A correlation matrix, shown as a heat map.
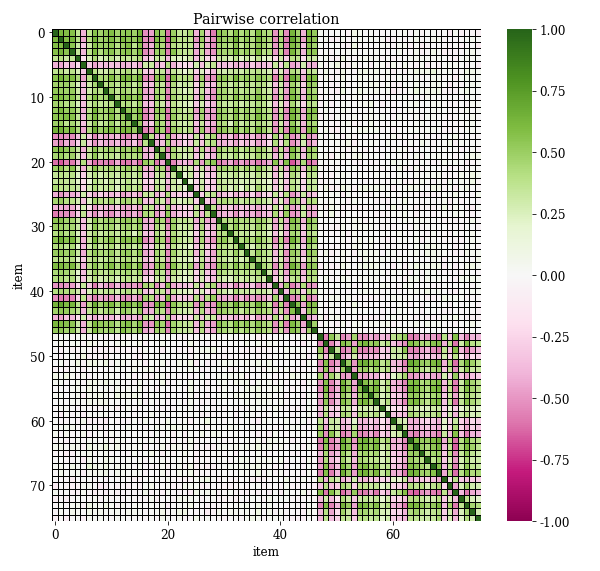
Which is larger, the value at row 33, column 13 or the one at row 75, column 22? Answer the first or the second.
the first
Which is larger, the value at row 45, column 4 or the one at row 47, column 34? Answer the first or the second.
the first
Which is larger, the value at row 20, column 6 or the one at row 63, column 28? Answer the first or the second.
the second
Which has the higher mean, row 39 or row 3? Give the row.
3
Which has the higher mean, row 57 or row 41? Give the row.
57
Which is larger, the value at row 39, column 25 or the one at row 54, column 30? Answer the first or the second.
the first
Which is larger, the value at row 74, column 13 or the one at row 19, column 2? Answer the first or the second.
the second
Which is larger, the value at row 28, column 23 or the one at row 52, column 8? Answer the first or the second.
the second
